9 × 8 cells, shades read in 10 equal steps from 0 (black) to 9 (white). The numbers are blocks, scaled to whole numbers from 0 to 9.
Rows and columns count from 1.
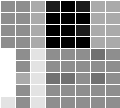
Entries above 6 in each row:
0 0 0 0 2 2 2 2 2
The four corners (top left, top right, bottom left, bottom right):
5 6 8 5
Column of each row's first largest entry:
3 3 3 3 1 1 1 1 1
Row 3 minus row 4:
0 0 0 0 0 1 0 0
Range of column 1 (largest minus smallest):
4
